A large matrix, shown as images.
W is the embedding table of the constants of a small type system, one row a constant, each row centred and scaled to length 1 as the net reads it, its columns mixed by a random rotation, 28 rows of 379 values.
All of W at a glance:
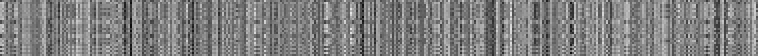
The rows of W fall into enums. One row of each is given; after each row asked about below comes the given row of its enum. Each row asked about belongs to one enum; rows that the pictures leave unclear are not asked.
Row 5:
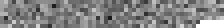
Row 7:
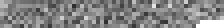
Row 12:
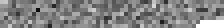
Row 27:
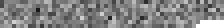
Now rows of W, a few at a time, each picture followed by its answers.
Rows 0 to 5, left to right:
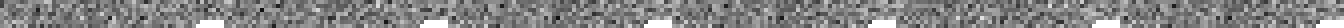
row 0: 27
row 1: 12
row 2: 5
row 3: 5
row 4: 7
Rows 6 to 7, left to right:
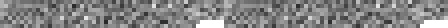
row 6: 7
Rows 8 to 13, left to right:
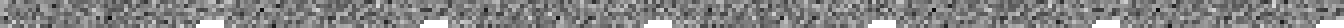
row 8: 5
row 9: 12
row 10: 27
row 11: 27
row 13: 12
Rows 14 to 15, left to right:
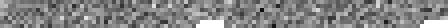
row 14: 7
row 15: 12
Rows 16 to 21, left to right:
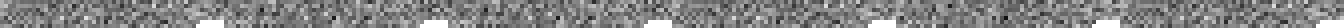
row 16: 7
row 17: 27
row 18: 27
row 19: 7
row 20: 5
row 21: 7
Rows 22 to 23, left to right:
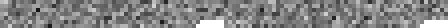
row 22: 12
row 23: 27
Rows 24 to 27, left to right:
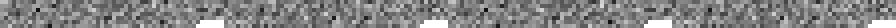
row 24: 12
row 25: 27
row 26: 12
